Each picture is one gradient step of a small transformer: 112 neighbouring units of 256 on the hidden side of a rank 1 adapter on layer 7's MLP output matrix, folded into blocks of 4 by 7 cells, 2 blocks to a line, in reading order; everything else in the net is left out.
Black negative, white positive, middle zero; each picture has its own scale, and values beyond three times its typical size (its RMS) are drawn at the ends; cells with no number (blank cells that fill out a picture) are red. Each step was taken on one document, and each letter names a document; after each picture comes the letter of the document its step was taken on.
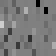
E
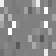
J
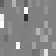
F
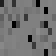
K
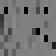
E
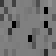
K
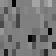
K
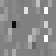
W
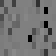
K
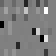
F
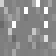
J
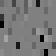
F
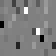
F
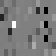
W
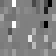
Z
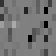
Z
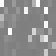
J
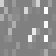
W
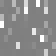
F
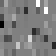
E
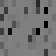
E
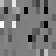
Z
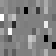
E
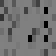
K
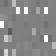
E
